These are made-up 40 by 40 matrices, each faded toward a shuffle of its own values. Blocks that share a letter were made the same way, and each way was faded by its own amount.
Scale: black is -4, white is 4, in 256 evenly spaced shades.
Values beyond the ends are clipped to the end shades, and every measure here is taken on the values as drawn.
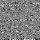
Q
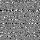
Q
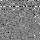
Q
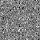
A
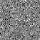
A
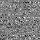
Q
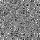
A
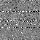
Q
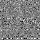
Q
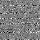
Q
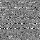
Q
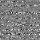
Q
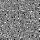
A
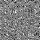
A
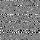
Q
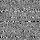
Q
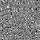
A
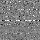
Q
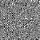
A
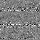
Q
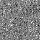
A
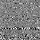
Q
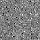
A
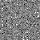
A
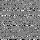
Q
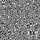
A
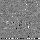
Q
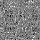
A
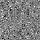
A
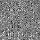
A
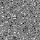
A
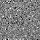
A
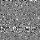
Q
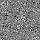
A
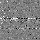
Q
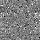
A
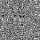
A
